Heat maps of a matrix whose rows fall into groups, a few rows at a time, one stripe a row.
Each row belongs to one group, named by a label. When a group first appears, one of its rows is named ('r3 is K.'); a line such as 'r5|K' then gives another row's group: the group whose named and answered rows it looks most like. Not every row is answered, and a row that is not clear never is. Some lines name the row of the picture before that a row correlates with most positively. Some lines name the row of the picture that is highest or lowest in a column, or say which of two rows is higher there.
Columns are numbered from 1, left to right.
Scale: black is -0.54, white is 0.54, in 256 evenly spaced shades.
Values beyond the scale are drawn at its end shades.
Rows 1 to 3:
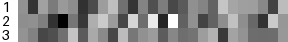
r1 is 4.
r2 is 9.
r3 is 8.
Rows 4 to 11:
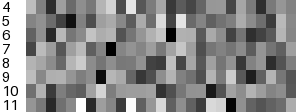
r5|9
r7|8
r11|8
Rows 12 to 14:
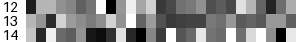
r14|4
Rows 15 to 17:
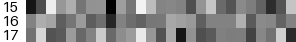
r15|8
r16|8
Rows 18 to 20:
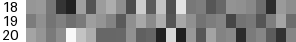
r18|9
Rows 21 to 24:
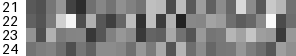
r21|9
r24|9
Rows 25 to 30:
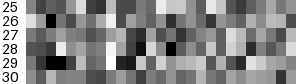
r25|8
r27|4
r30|4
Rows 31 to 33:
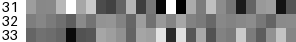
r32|9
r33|9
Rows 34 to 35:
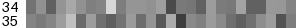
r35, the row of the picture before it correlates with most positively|31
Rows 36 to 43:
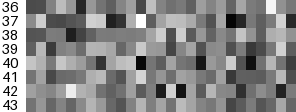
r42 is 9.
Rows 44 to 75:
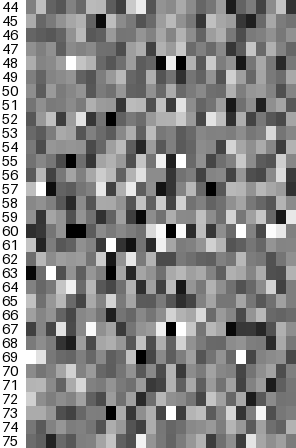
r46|8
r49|4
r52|8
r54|4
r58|9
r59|4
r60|9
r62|8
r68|9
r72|8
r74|4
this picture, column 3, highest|63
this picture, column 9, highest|61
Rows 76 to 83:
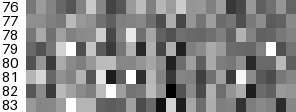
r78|8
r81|8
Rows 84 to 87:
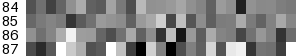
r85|9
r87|4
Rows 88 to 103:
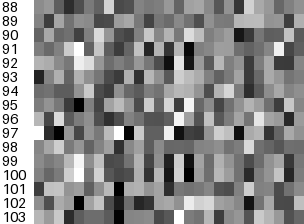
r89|4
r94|8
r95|9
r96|4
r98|8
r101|8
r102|4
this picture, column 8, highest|88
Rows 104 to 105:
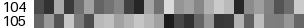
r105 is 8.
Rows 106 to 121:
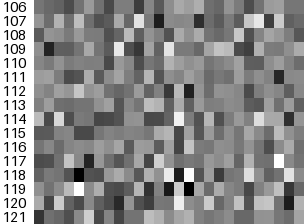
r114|4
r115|9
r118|9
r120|4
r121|8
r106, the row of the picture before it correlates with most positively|104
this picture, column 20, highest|109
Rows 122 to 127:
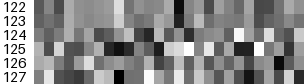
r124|4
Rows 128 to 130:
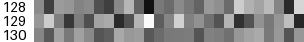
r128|4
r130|4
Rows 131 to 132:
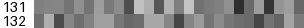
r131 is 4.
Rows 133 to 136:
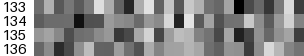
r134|9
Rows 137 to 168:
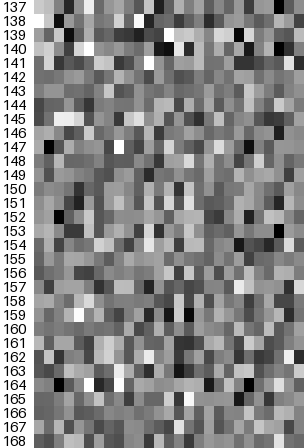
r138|8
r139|8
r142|4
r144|9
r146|9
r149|4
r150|9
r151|9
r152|8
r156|9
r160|4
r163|4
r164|8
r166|9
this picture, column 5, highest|159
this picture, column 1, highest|138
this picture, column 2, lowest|147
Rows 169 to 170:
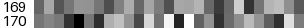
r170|9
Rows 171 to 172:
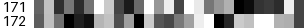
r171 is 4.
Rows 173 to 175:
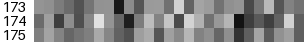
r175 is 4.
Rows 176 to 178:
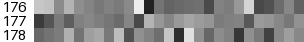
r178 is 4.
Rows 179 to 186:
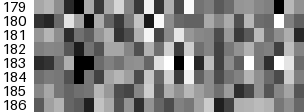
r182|9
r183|9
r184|9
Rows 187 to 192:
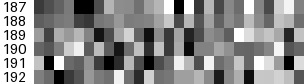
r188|9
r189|4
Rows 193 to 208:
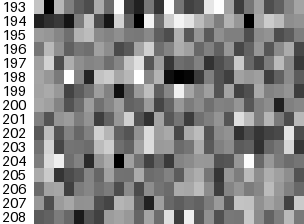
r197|8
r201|4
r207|4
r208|9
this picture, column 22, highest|204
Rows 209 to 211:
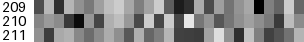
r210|9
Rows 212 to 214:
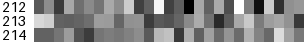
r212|4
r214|9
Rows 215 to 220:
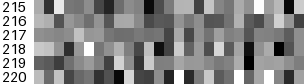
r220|4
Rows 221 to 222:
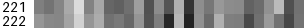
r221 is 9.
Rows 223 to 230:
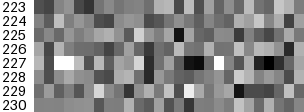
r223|9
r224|4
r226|4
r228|4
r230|4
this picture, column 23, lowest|227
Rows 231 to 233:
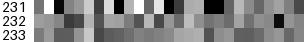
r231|8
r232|9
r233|8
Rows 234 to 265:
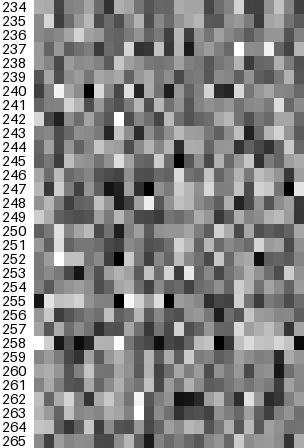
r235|8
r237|4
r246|4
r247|4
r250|8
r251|4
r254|4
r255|8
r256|8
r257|4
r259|9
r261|9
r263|8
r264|8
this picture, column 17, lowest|262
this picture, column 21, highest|237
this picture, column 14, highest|253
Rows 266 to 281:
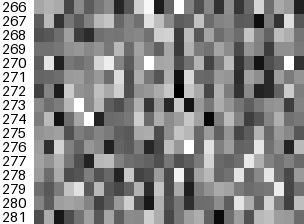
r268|9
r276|4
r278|4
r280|4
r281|8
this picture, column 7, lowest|274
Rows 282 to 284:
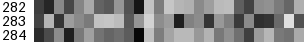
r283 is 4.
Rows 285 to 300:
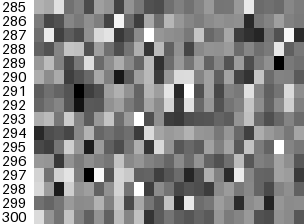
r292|9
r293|8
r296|8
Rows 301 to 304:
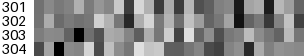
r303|9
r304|8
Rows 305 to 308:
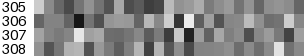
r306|9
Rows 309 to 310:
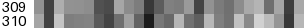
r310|4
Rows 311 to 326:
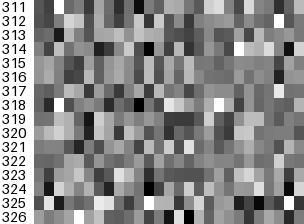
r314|4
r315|9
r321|9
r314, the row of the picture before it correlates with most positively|310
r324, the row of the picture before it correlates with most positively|309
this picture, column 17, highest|325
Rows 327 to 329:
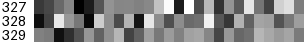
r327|9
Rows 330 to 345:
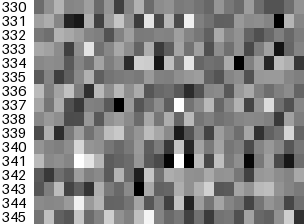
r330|8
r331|9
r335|8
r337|4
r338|9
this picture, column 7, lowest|331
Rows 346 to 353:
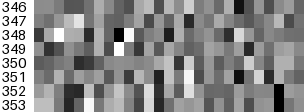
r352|9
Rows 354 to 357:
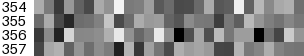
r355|8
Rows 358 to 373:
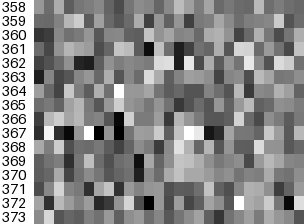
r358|4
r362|9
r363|8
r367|8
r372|4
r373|8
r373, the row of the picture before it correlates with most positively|355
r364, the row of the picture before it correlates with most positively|354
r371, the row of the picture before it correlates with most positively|357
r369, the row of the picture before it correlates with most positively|357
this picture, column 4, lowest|367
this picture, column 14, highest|362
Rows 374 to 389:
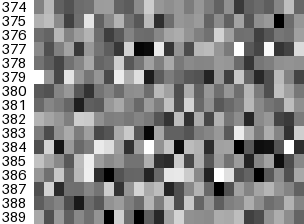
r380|9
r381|9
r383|4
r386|8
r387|8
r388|9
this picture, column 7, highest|384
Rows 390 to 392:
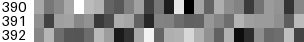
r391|4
